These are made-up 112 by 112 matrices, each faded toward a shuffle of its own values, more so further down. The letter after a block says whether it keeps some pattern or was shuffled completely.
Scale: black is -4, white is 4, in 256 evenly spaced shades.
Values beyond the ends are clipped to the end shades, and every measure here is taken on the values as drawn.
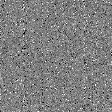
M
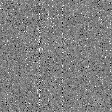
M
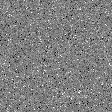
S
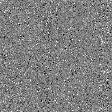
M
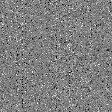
M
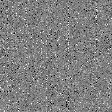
M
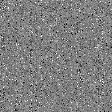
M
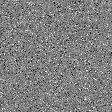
S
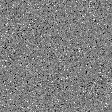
S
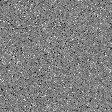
S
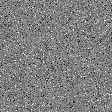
S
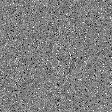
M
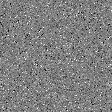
S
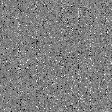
M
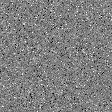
S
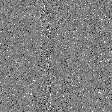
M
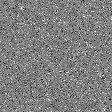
S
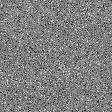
S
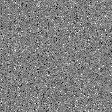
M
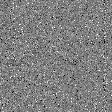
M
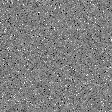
S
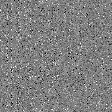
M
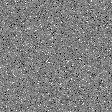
S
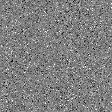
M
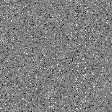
M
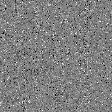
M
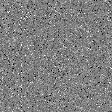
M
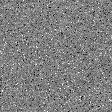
S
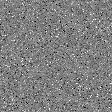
S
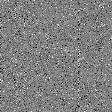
M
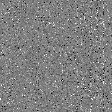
M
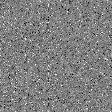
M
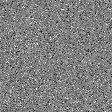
S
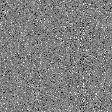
M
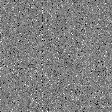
M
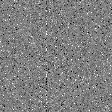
M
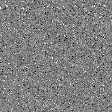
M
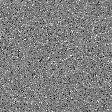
S
